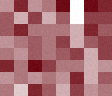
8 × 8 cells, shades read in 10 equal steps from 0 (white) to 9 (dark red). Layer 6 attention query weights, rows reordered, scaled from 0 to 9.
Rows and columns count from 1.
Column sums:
42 40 49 41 45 33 43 50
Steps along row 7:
up down up down up down up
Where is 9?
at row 1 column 5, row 1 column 7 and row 6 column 3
